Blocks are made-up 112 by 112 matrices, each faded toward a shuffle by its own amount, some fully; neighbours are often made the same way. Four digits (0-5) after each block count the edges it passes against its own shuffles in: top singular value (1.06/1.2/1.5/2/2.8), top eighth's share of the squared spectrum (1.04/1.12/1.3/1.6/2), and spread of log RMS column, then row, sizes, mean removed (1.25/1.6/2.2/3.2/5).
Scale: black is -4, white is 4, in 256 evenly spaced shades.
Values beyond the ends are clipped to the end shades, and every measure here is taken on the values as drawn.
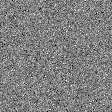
0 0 0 0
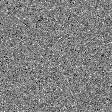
0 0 0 0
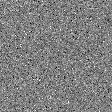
0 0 0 0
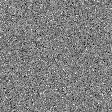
0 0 0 0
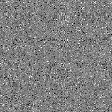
4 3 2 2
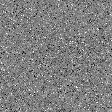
1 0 0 0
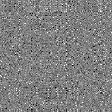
4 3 2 2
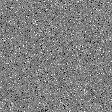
2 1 0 0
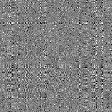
5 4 3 3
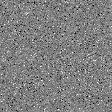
3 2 1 0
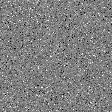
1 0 0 0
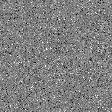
3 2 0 0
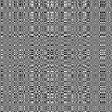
5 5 5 5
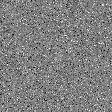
1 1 0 0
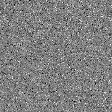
3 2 0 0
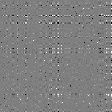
5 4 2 3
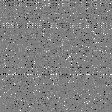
4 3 1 2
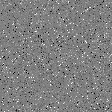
2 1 0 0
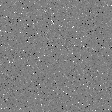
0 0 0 0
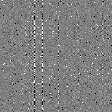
5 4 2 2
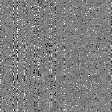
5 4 3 1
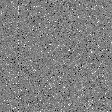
3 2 1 0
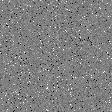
2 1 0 0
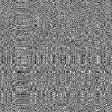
5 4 3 3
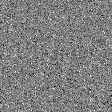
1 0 0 0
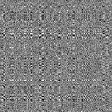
5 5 3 3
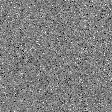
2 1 0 0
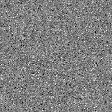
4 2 1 1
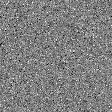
1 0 0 0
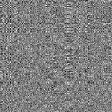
5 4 3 3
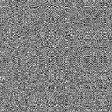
5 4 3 3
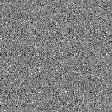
4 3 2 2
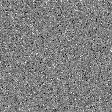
2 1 0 0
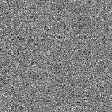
4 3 1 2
